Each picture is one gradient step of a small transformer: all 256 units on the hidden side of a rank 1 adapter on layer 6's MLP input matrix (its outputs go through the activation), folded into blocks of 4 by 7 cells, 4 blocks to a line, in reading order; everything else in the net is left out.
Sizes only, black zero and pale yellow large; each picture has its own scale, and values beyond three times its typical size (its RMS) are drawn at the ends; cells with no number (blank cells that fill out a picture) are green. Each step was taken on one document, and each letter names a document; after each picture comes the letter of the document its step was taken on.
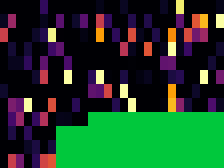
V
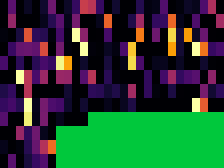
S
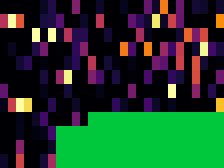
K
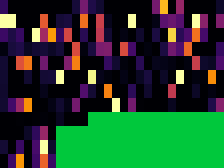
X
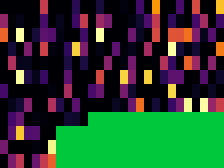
V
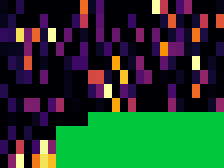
X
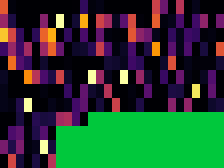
X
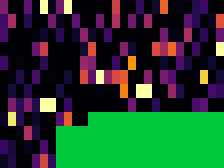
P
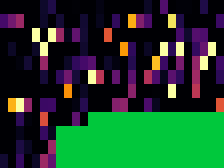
K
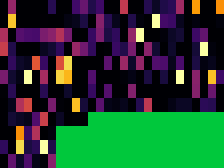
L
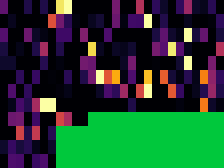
P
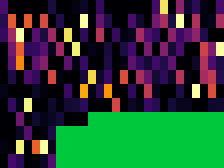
X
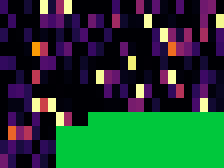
P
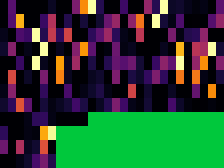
L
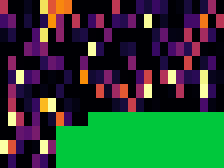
P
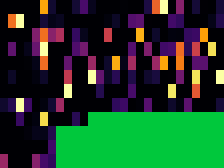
K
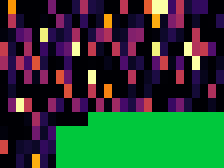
L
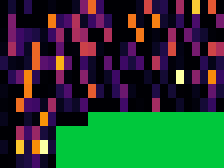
S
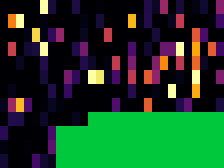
K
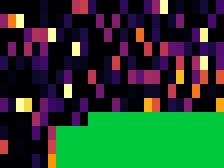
K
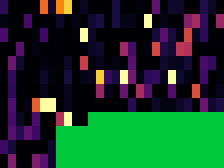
P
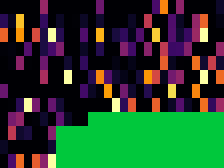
V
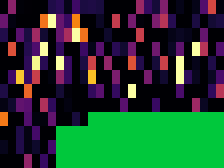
S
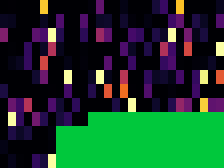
V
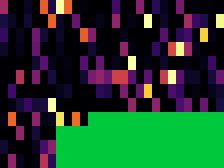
P
